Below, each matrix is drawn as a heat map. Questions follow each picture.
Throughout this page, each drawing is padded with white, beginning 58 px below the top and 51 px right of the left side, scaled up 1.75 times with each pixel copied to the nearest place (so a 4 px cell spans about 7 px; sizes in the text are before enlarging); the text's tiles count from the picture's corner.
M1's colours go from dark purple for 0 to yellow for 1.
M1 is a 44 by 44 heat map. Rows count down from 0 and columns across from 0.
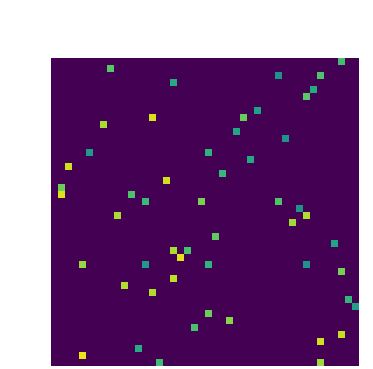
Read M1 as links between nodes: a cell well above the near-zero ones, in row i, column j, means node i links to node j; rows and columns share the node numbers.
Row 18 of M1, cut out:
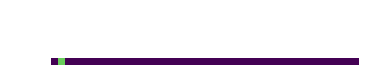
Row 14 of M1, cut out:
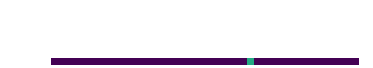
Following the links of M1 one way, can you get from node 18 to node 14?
yes
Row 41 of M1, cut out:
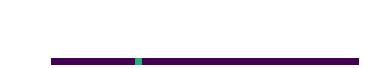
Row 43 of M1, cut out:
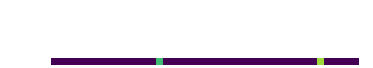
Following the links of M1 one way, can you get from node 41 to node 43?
no
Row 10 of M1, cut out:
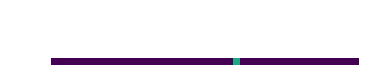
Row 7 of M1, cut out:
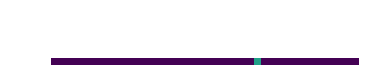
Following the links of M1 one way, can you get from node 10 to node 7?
yes
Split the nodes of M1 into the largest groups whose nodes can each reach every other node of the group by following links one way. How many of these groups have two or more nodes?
4
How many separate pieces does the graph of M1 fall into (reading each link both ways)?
4
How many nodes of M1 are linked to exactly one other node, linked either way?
7
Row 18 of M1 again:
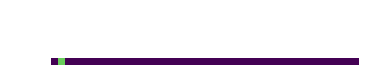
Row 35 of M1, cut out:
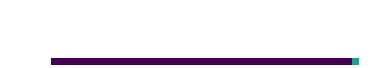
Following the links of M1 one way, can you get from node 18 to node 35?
no
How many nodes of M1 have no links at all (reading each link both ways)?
1
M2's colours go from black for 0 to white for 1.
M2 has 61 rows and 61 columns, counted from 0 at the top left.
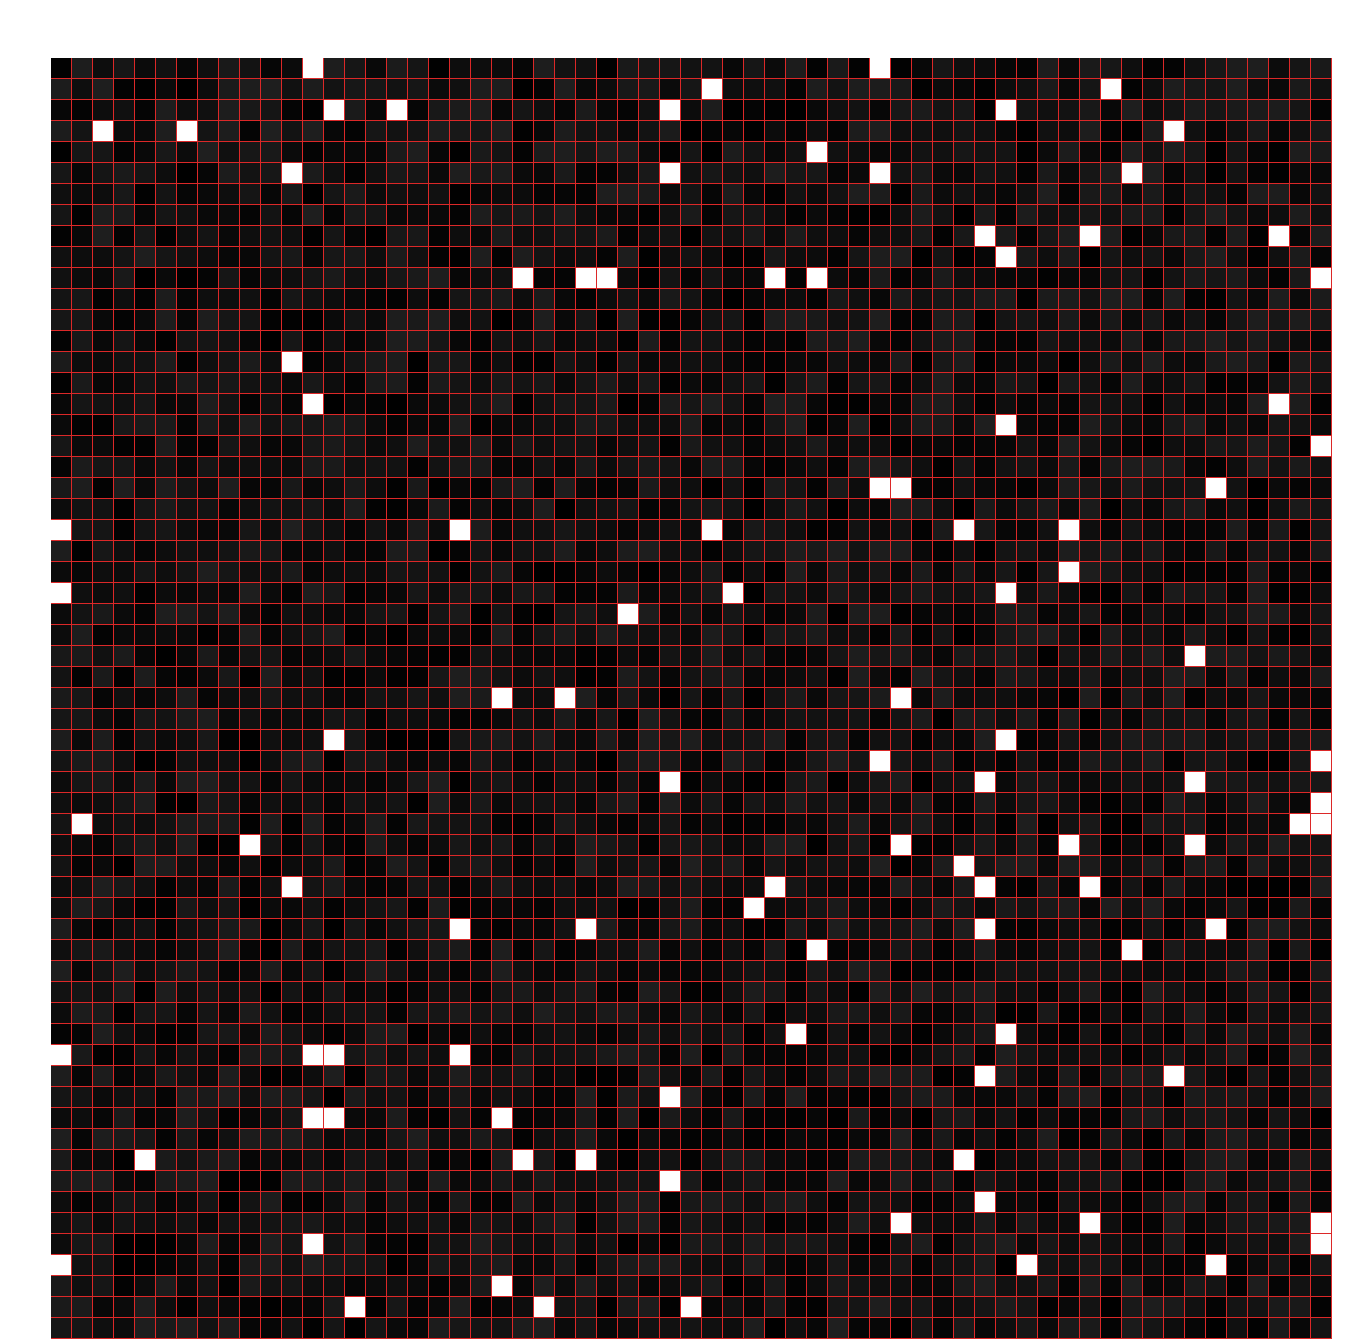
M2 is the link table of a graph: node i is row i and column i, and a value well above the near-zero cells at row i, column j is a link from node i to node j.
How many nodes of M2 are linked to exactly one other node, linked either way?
7
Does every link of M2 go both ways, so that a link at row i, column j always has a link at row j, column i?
no
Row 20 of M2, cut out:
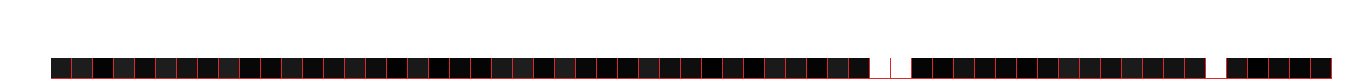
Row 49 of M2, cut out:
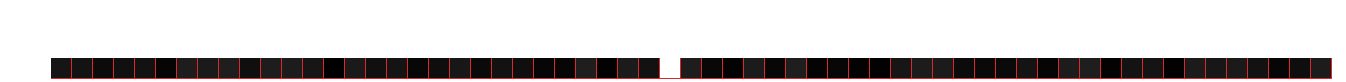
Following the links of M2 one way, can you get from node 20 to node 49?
yes
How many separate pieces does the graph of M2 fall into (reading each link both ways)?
3
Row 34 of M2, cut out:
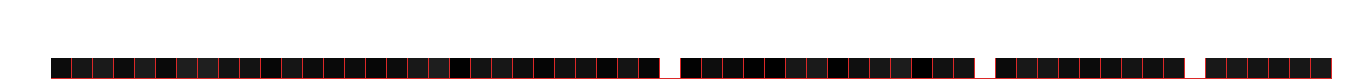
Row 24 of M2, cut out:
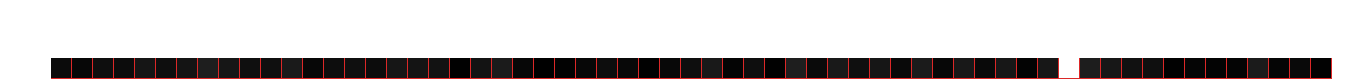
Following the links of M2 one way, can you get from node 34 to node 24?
no
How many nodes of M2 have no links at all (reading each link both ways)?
2
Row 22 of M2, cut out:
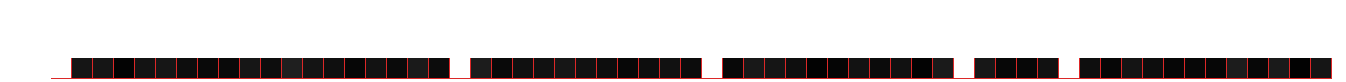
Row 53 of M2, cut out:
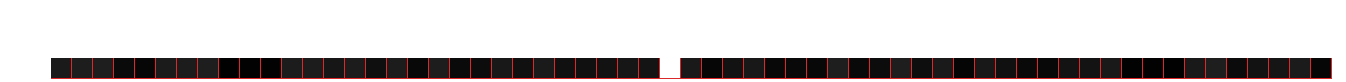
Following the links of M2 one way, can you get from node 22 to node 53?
yes
